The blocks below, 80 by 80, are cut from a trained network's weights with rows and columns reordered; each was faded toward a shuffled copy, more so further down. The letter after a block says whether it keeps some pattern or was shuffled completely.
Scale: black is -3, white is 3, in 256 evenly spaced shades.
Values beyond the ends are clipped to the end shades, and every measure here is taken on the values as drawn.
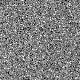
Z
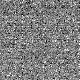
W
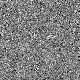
Z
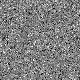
Z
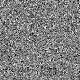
W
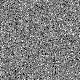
Z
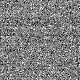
W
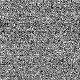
W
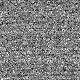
W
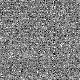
W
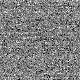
W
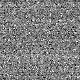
W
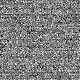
W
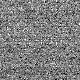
W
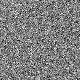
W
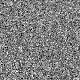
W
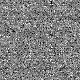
W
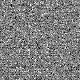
W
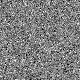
Z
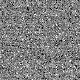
W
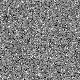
Z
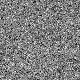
Z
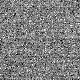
W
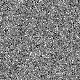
Z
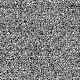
W
